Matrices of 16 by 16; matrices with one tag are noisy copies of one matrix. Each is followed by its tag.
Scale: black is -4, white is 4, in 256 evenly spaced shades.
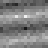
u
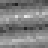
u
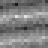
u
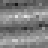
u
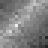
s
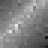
s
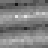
u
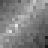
s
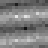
u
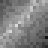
s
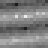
u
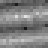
u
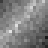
s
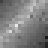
s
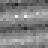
u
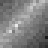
s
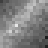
s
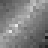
s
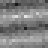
u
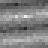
u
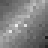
s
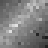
s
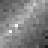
s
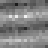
u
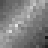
s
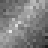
s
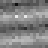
u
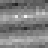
u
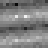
u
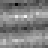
u
